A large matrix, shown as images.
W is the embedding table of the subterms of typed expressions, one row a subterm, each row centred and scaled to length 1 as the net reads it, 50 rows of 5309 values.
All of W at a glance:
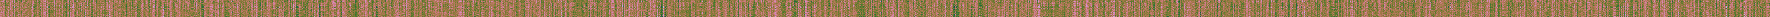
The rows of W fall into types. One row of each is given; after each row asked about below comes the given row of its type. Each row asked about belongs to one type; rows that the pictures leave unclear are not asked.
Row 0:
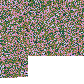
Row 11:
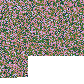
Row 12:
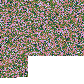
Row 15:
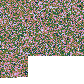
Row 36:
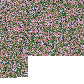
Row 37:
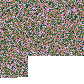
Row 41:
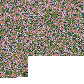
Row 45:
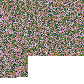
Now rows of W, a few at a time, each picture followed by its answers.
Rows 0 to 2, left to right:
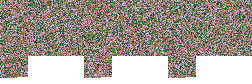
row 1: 15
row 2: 37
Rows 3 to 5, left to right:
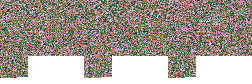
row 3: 36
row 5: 36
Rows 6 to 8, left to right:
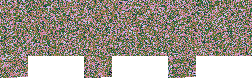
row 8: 0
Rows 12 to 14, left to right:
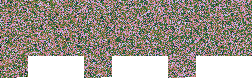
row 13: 11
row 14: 15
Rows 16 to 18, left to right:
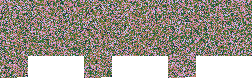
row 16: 11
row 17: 37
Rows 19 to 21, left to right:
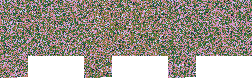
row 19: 15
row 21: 37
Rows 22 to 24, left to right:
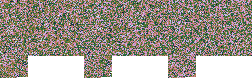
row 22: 12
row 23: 12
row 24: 15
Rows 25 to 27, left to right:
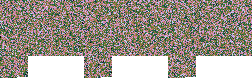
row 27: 11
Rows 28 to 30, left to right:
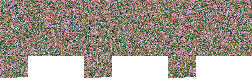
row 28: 37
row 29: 41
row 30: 41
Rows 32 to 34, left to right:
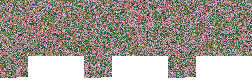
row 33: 37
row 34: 45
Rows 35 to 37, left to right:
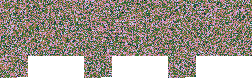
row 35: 15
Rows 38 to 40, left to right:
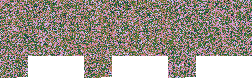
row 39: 0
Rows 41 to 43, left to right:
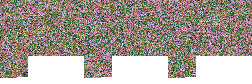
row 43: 36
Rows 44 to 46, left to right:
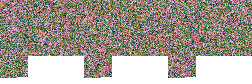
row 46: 11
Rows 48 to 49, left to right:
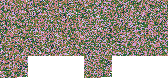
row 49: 12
